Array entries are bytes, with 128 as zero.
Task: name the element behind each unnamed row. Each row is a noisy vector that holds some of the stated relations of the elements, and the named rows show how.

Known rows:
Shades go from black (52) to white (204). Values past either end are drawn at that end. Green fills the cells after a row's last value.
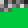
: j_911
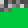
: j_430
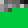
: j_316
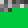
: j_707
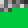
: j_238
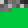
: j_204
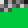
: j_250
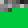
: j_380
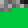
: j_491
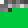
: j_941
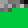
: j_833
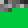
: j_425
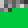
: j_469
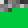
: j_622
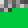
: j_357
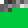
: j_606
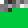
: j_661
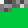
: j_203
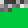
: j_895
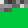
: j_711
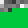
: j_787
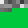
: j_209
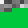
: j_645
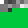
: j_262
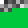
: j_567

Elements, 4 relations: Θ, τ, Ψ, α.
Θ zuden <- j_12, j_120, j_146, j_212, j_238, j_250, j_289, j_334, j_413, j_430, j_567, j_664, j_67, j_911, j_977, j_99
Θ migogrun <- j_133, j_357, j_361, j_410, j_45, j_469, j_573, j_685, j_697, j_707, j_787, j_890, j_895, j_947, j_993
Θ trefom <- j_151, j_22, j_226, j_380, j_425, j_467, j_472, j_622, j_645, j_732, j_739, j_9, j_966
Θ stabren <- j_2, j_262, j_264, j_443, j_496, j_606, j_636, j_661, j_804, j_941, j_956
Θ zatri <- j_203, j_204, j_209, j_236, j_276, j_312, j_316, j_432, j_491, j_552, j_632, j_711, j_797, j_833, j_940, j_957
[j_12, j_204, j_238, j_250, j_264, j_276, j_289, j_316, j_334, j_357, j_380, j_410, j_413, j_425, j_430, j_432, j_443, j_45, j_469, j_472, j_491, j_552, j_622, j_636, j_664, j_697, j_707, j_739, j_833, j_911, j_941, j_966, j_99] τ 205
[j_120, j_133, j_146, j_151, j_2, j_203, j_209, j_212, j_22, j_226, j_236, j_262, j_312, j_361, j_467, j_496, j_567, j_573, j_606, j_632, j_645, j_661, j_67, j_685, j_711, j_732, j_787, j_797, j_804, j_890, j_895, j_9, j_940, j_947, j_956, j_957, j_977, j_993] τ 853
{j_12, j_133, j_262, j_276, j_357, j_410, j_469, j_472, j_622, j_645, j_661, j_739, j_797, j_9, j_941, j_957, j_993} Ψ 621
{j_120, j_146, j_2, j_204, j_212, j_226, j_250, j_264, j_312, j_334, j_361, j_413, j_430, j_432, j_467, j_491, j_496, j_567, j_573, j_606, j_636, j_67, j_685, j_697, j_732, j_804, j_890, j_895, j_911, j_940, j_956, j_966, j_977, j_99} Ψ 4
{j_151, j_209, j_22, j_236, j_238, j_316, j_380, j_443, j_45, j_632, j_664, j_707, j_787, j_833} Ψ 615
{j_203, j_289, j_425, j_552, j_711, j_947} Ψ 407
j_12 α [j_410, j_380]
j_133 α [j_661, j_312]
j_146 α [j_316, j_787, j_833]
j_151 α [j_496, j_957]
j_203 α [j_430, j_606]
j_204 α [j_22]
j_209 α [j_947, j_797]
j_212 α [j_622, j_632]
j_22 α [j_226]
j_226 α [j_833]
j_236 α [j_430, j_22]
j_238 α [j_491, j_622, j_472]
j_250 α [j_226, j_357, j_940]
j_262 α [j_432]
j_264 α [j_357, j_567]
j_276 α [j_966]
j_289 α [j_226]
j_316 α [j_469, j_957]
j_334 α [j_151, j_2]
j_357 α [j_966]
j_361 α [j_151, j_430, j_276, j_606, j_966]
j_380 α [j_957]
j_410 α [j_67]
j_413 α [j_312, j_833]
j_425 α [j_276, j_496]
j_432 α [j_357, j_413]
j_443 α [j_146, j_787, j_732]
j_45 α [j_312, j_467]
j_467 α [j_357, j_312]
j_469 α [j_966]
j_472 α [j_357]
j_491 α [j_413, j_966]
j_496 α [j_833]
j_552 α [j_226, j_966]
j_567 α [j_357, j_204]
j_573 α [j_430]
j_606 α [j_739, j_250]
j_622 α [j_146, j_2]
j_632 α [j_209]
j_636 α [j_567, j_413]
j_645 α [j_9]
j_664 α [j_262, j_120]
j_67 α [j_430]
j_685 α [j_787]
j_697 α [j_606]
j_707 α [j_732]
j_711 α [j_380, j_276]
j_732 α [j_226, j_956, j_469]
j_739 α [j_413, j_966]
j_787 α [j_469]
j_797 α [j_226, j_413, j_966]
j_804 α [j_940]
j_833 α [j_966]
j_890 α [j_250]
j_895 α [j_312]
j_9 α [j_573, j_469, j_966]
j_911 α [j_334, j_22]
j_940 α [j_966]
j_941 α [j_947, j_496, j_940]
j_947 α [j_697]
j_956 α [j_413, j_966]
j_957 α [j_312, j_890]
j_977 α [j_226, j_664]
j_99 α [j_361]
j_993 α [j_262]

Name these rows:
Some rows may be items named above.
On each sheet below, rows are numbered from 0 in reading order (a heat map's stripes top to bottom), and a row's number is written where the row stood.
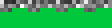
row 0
j_146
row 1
j_697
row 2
j_895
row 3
j_236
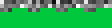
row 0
j_787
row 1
j_289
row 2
j_146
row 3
j_151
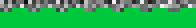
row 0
j_289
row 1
j_697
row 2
j_250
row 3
j_276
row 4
j_472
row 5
j_496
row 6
j_797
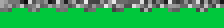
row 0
j_833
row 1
j_432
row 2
j_940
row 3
j_573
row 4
j_22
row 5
j_250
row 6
j_711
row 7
j_250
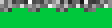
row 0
j_707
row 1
j_993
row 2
j_289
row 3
j_67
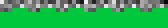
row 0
j_236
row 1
j_45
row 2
j_413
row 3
j_957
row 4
j_12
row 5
j_833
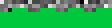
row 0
j_443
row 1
j_226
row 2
j_552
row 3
j_947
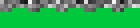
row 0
j_966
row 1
j_9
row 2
j_432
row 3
j_732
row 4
j_956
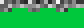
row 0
j_636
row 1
j_312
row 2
j_264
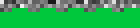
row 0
j_977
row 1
j_966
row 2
j_739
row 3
j_361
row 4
j_410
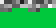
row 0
j_467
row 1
j_133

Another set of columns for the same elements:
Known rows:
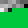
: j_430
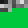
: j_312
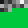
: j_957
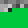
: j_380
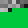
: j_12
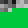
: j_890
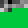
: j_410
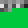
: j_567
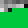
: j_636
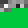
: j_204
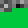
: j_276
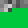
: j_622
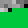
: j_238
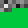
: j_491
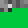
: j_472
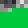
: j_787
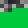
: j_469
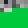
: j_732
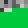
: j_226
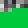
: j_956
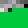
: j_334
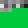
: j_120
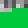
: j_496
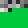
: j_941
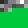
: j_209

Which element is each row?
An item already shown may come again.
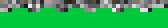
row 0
j_12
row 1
j_467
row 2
j_357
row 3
j_787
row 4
j_697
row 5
j_443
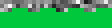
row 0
j_425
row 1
j_567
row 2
j_797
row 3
j_236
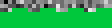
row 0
j_940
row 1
j_833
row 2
j_67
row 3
j_22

